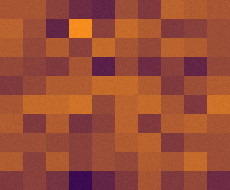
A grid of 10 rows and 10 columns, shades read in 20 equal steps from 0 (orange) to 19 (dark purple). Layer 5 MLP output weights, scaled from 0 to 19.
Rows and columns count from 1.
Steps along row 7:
up down up down down up down down up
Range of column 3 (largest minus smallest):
10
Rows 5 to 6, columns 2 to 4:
10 7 7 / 5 5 4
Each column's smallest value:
6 5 5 0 5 5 5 6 5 4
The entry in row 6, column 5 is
10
